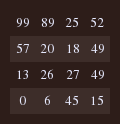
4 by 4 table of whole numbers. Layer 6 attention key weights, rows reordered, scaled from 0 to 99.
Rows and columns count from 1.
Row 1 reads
99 89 25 52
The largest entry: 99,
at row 1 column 1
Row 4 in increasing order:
0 6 15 45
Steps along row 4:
up up down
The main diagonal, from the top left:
99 20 27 15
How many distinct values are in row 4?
4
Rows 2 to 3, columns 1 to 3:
57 20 18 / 13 26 27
